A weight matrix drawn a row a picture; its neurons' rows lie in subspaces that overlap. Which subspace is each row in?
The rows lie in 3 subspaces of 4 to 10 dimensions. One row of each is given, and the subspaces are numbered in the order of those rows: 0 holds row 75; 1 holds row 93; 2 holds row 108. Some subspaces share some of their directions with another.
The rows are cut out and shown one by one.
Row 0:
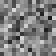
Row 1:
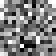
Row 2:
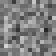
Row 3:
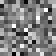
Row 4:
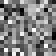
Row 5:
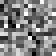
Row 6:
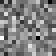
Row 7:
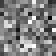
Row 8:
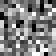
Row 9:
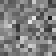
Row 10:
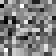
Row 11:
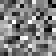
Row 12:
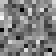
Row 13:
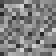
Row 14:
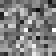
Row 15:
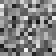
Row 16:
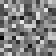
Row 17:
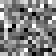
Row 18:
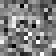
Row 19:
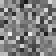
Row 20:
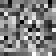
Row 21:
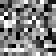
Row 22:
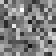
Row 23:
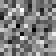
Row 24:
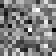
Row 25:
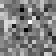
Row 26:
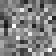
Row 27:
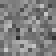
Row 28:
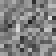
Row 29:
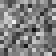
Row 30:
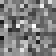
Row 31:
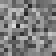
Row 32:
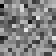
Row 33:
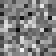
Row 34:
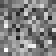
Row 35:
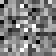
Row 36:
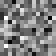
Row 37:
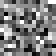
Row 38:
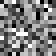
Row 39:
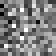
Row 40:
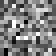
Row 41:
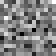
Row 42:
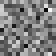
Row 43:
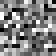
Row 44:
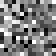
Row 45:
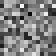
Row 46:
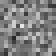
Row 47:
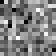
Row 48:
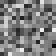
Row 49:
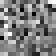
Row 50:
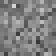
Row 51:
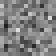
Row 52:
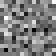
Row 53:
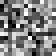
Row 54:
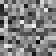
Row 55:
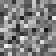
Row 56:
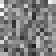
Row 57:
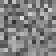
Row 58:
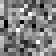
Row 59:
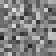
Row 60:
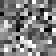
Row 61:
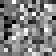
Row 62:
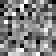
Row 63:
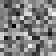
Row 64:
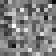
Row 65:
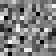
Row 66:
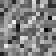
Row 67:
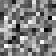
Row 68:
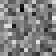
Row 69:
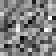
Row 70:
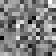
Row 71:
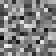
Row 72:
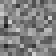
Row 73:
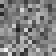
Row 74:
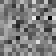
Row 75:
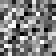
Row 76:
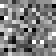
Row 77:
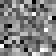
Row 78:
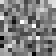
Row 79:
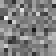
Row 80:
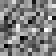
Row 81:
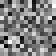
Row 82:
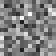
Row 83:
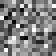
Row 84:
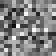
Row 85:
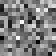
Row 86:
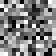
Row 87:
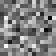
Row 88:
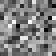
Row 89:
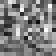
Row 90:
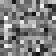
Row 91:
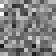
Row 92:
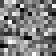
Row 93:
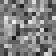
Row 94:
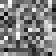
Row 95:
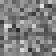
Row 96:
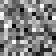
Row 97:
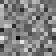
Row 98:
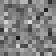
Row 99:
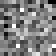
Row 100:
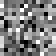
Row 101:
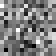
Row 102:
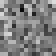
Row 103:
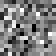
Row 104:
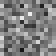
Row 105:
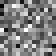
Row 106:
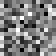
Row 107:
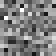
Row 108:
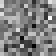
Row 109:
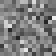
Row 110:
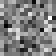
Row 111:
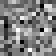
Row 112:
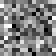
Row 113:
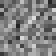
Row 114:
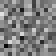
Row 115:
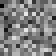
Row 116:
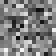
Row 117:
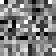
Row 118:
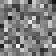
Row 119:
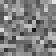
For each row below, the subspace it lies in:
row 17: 2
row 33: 0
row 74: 1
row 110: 2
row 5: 0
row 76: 2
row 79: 0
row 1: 2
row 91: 2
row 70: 1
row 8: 1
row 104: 0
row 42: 2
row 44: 2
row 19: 2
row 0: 1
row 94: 2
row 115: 2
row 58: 1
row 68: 2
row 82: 0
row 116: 1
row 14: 1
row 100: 0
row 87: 0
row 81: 2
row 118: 2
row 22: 1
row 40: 1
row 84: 0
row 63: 0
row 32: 2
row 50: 1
